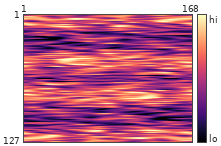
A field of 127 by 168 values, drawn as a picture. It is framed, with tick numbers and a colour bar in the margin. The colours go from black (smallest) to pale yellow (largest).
Average level on the scale: 50%. Grain: streaks across. Symmetry: a half turn. Stripes: horizontal, repeating 3 times. Slope: none.
